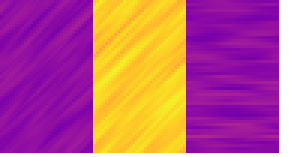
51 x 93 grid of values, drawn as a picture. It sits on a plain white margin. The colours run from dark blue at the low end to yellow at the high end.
It is made of 1 by 3 panels. Panel 1,1: low, slanting up to the right, faint in contrast. Panel 1,2: very high, slanting up to the right, faint in contrast. Panel 1,3: low, streaked across, faint in contrast.
